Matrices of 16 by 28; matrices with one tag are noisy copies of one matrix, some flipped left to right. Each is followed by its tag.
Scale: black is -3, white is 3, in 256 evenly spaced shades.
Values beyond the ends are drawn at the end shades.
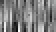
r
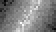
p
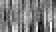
r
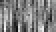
r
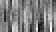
r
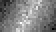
p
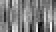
r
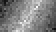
p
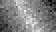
p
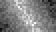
p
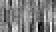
r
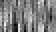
r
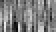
r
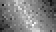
p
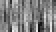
r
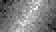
p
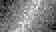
p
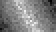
p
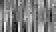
r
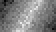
p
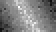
p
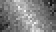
p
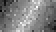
p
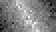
p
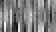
r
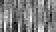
r
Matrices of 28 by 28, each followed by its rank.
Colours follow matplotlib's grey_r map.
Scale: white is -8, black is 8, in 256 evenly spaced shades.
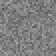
full rank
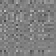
three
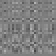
two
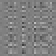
two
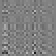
two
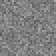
full rank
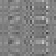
two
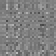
three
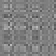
two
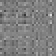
three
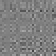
three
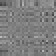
three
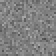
full rank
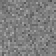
full rank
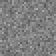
full rank
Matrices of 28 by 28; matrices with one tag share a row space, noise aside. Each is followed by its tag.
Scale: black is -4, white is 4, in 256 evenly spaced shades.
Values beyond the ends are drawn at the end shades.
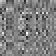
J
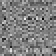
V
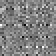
J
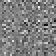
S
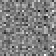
S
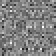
V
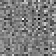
S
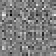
V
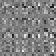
S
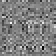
V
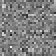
V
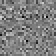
J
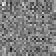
V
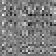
V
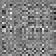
V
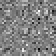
S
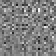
S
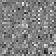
S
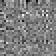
J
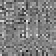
J
